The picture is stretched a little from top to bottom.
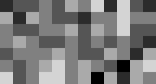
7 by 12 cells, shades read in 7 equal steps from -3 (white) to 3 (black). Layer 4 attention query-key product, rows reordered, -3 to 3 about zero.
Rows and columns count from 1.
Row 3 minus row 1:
-2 0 0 0 -1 0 1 1 -2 0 0 -1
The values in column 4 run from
-2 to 1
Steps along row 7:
up down down same up down up down up down up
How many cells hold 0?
28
